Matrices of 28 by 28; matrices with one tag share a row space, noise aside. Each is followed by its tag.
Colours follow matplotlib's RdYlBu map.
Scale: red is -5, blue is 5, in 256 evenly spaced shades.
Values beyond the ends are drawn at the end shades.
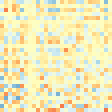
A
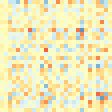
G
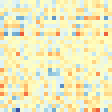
A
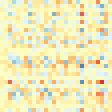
G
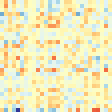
A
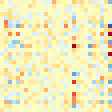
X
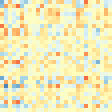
A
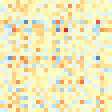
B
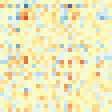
B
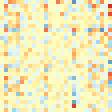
X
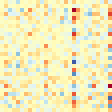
X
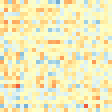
A
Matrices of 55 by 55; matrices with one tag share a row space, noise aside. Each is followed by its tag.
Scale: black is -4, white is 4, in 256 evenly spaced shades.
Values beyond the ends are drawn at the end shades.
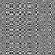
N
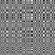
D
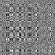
N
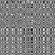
D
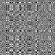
N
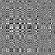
N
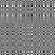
D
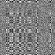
N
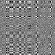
N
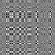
N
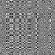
N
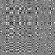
N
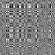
N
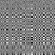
D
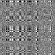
N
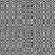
D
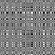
D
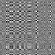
N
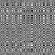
D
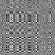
N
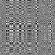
N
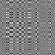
N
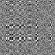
N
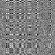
N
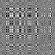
N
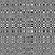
D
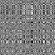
D
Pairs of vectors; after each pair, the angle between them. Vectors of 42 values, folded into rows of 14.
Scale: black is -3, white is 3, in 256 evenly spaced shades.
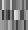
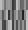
partly aligned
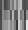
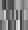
orthogonal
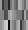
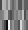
nearly opposite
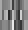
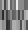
orthogonal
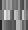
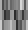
nearly opposite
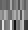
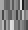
partly aligned
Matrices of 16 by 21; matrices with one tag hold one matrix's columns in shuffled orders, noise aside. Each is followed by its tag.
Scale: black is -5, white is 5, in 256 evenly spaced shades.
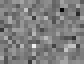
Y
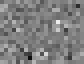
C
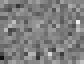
C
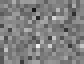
Y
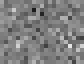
Y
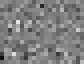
C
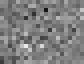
Y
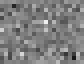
C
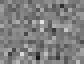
C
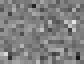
C
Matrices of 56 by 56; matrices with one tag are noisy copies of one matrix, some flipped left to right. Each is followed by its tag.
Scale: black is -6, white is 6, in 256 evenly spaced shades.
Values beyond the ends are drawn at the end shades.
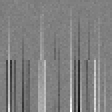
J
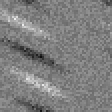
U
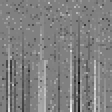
J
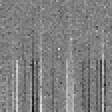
J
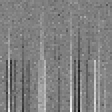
J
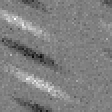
U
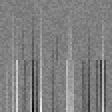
J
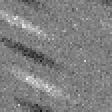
U
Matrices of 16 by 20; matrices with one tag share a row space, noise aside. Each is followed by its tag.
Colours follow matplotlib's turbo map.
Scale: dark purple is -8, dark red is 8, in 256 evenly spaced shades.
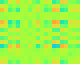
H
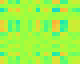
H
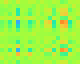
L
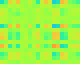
H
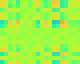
H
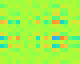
H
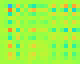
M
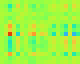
M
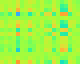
L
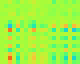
M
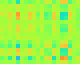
L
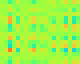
M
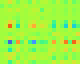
M
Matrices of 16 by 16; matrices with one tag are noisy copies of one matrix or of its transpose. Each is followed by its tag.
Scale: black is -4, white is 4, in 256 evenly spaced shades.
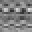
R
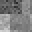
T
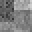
T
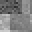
T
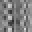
R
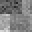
T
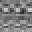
R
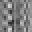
R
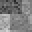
T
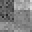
T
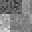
T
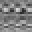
R
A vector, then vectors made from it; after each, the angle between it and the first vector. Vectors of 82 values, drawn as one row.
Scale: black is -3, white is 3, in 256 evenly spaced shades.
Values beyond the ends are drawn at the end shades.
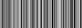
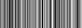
partly opposed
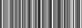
nearly opposite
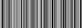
nearly parallel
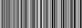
nearly parallel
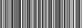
nearly opposite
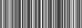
nearly opposite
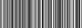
nearly opposite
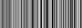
nearly parallel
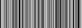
partly opposed
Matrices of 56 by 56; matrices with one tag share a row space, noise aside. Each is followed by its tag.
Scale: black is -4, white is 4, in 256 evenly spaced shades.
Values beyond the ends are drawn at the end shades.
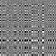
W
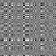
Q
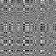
Q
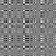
Q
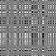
W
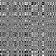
W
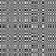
W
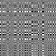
W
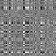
Q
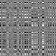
W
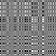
W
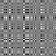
Q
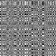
W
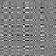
Q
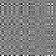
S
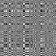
Q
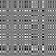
W
